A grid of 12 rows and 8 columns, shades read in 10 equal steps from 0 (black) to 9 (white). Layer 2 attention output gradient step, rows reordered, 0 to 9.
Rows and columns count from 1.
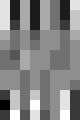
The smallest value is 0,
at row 11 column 1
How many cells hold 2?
7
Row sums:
35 34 36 38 37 36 37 38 37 39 39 41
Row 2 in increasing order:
1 1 1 4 6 6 7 8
